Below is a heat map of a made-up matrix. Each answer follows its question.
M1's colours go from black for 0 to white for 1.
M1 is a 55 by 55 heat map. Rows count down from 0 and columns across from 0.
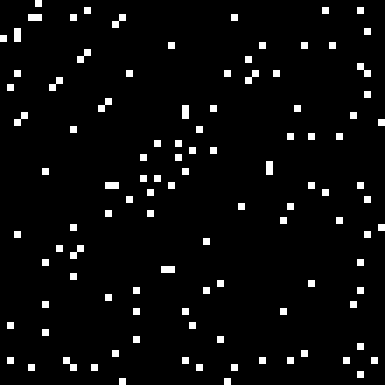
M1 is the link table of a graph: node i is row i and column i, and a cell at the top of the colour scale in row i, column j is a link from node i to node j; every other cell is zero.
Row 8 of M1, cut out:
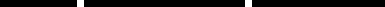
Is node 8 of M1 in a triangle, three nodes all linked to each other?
yes
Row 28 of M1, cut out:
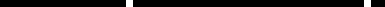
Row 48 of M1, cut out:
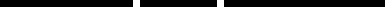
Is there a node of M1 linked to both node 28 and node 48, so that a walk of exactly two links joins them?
no
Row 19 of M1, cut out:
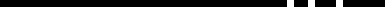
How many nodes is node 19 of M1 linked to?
3
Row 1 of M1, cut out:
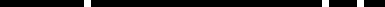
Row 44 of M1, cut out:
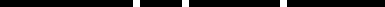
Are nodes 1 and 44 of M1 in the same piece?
yes
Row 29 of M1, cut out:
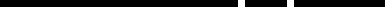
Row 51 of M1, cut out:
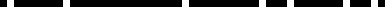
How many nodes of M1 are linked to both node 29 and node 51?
1
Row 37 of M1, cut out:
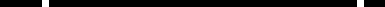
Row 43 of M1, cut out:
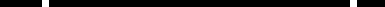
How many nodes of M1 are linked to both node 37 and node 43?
1
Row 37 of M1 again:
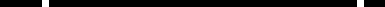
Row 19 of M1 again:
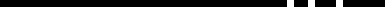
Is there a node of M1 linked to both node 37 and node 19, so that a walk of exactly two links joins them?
no
